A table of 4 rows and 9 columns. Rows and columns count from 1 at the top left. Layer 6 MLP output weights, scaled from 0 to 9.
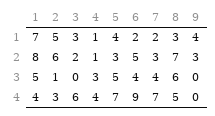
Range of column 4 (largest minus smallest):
3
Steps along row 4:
down up down up up down down down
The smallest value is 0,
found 3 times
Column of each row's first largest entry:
1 1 8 6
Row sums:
31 38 28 45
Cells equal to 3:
7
